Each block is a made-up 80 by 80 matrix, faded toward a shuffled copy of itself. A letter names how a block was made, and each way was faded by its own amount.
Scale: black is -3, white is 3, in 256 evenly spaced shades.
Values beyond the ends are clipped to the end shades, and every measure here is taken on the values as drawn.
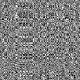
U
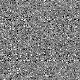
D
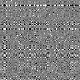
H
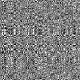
U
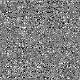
D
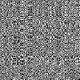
U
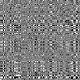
H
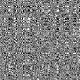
U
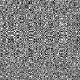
U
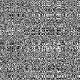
U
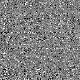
D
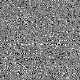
D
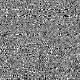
D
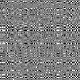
H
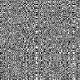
U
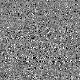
D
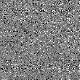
D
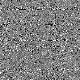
D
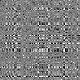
H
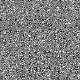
D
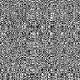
U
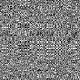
U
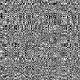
U
